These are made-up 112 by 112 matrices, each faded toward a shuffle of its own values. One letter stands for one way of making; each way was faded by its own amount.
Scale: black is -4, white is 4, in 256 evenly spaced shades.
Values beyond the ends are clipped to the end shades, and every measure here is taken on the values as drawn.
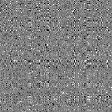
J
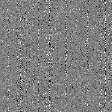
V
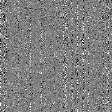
V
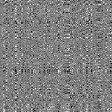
J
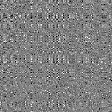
J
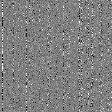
V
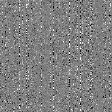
V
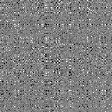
J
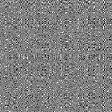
J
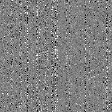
V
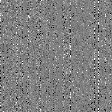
V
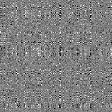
J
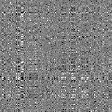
J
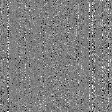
V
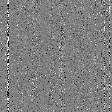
V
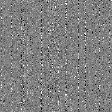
V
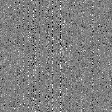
V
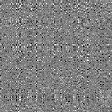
J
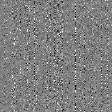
V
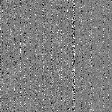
V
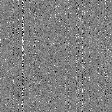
V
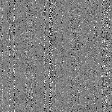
V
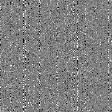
V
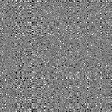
J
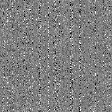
V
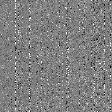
V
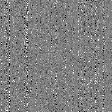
V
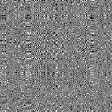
J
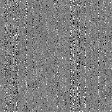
V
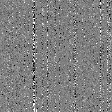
V
